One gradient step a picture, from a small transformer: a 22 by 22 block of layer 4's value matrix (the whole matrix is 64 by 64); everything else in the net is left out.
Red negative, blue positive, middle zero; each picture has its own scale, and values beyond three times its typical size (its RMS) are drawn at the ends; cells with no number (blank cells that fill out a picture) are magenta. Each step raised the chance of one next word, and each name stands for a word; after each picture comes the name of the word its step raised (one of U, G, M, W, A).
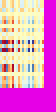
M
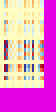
M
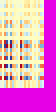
M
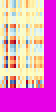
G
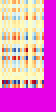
G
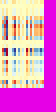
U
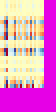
U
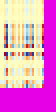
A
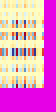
U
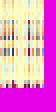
U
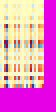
M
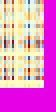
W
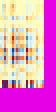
G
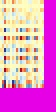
G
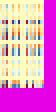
U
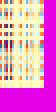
W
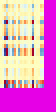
U
